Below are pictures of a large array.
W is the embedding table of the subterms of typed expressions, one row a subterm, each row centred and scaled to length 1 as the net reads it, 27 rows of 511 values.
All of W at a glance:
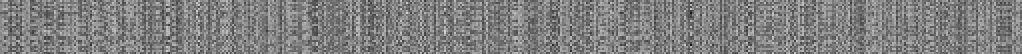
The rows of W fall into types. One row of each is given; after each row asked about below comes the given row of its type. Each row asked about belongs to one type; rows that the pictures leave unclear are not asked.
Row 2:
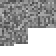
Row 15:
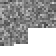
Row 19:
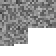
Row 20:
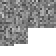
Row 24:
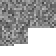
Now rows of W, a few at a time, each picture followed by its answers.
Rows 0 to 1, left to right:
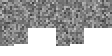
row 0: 24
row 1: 20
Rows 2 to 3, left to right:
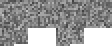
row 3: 24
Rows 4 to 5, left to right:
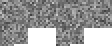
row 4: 24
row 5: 2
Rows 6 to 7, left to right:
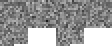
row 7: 24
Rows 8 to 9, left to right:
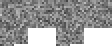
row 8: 2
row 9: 19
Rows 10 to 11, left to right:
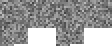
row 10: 24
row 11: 19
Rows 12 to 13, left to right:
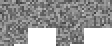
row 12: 19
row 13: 2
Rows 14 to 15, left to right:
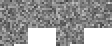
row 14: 19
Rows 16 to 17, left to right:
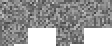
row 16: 24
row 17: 2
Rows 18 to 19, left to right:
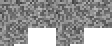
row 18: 19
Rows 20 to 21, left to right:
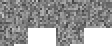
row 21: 24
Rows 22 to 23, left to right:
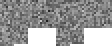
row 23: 2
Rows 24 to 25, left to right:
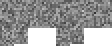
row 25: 2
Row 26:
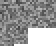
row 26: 19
